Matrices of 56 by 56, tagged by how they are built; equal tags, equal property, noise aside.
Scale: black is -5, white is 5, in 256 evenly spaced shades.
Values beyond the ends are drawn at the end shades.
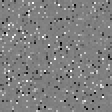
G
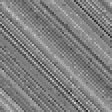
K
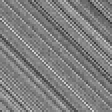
K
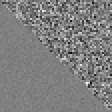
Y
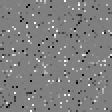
G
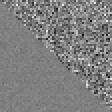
Y
